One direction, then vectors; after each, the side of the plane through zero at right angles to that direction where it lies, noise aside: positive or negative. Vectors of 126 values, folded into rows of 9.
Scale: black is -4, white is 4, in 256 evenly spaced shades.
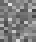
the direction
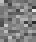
negative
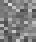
positive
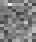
positive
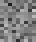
negative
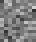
positive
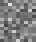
positive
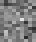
negative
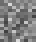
positive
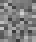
negative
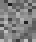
negative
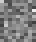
negative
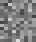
positive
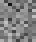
negative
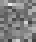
positive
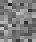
negative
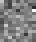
negative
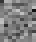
positive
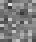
positive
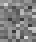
negative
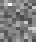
positive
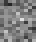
negative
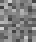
negative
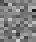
positive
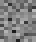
negative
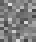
positive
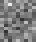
positive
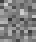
negative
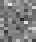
positive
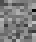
positive
